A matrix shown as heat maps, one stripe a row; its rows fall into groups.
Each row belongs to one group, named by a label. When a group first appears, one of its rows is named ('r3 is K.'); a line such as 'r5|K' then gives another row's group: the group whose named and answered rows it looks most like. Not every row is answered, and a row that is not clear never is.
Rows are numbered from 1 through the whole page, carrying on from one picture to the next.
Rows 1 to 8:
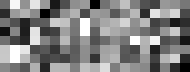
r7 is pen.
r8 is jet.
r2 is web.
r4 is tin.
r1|pen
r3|jet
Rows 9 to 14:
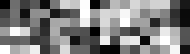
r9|tin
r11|jet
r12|pen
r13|web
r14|pen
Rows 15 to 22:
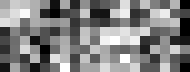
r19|jet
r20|web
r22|jet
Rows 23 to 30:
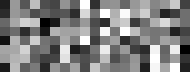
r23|tin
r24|jet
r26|jet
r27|tin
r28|web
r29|web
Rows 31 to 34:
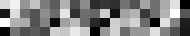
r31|pen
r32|web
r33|pen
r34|tin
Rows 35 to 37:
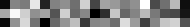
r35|tin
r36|pen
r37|web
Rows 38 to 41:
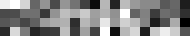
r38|pen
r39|jet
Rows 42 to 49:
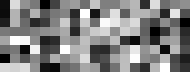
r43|tin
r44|jet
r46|pen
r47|tin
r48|tin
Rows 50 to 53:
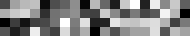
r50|web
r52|tin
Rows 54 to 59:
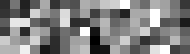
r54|jet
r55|tin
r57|tin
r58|pen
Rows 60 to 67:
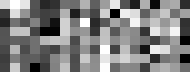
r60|pen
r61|web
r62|tin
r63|web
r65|web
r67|web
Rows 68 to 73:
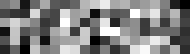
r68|jet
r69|tin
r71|jet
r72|tin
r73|tin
